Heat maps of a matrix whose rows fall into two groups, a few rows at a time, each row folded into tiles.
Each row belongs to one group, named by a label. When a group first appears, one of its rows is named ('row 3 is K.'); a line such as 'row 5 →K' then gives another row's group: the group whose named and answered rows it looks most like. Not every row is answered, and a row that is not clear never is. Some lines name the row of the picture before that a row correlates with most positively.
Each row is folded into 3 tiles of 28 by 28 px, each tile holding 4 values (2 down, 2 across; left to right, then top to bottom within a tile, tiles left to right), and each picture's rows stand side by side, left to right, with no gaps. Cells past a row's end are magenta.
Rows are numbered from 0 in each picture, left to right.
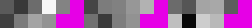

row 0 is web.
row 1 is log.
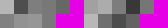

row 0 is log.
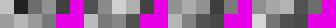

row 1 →web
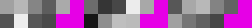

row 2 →web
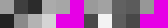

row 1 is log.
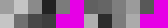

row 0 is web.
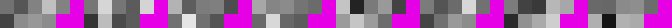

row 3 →log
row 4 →log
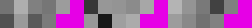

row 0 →log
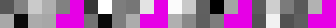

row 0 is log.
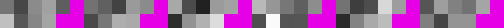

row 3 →log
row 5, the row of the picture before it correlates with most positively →1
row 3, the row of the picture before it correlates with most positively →3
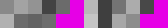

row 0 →web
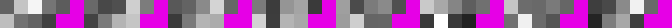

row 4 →log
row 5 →log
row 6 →log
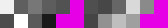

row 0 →log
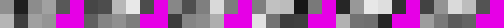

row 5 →web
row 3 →web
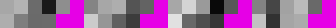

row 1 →web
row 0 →web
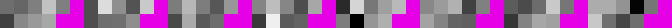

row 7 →web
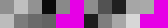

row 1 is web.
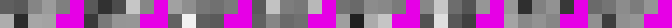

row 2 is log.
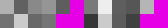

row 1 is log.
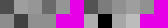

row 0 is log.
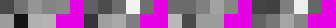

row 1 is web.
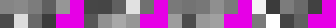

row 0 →log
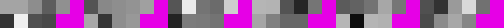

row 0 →log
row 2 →log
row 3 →web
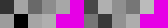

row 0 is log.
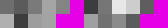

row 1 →web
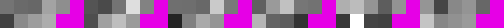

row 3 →web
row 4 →log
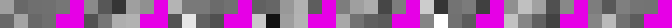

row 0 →log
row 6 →web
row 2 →log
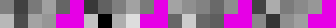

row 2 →log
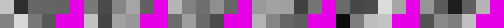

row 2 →log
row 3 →web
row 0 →log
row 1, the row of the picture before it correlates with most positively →0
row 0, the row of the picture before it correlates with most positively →2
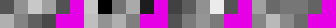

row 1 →log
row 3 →log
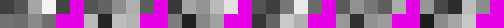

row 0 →web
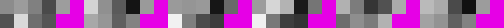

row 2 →web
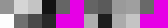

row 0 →web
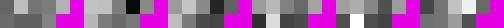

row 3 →log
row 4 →log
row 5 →web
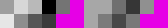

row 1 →web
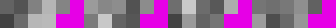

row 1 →log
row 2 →log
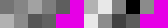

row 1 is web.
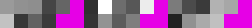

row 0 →web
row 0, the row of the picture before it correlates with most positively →1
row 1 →log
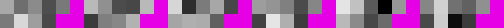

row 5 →log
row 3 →log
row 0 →log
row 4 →web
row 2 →log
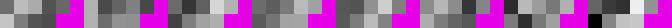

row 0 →web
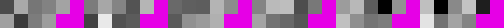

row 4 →web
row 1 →log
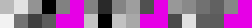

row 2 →log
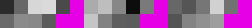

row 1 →web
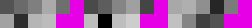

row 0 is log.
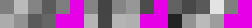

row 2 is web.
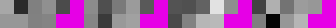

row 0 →log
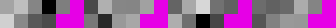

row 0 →web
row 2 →web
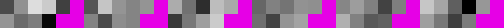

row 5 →web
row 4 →web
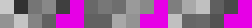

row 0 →log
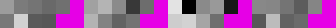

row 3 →log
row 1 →web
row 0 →log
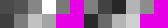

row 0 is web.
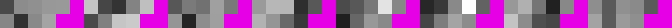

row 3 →web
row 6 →web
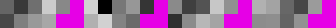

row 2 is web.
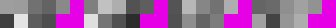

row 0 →log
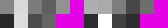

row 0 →log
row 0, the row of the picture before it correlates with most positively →0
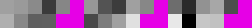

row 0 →web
